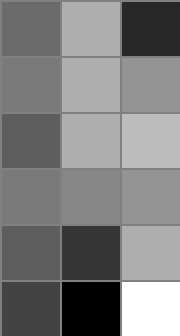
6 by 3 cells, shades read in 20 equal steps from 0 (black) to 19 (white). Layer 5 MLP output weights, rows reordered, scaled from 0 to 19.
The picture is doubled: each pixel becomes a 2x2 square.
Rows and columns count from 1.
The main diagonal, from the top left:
8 13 14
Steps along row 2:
up down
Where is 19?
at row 6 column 3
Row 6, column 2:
0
